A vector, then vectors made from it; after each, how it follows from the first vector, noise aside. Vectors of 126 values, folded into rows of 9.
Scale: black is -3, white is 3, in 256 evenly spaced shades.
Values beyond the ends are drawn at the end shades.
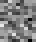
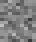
shrunk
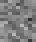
shrunk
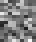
negated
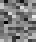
reversed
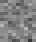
shrunk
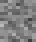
shrunk
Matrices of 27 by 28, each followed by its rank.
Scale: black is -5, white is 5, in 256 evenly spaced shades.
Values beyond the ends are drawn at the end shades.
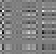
one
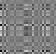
one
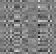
two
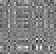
three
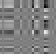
one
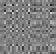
two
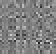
three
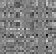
three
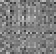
five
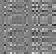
two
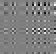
one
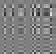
one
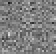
five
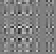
two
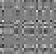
two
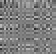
two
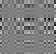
one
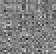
five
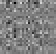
three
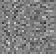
five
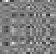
three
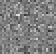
five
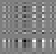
one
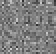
five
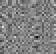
five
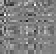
three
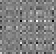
two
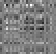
three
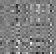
three
